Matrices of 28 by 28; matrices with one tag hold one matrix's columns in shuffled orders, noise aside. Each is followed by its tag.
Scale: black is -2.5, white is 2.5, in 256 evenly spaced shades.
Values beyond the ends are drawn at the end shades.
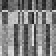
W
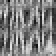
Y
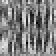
Y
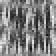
Y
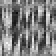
Y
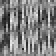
Y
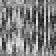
Y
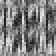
Y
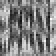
Y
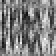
Y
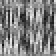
Y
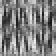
Y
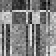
W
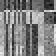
W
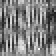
Y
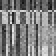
W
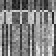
W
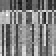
W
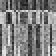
W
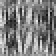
Y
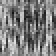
Y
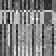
W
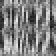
Y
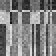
W
